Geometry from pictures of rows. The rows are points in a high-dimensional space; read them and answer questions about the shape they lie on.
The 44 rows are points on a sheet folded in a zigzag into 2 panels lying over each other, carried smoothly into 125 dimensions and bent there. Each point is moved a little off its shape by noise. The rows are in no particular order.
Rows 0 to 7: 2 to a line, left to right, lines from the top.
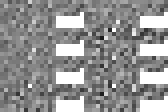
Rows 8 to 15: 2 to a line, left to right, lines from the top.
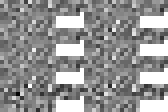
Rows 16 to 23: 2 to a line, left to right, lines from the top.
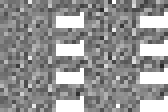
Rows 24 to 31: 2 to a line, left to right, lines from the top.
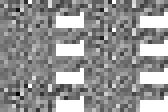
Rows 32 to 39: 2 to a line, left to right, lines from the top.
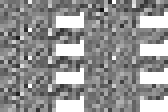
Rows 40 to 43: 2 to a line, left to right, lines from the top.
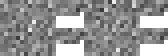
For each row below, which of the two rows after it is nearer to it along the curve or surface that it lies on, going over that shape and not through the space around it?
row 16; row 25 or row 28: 25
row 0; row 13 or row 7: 7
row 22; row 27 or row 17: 27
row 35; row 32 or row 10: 10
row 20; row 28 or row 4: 28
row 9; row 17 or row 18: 18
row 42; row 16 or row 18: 18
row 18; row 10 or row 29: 10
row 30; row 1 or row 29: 29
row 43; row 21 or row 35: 21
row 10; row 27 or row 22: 22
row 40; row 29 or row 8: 8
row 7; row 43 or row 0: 0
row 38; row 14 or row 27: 14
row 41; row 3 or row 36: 3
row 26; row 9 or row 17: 9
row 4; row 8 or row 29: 29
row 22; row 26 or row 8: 8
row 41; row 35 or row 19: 19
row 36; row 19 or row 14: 14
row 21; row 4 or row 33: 33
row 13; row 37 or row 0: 37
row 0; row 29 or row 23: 23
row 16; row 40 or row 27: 27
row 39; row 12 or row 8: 8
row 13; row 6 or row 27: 6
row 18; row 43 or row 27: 27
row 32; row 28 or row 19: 19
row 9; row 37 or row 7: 7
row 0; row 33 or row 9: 9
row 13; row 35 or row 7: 7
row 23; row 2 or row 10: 10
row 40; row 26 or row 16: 26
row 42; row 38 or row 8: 8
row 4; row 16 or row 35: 16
